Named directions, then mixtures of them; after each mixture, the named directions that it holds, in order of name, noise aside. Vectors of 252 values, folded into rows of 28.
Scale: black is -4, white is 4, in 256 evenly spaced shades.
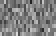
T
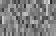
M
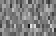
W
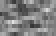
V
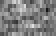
M, V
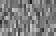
T, W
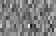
W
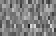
W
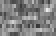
V, W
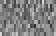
T, W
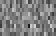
W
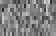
M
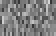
M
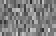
T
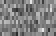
T, V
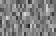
M, W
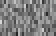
M, T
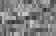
M, V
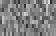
M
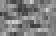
V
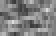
V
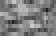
V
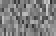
M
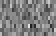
W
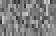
M
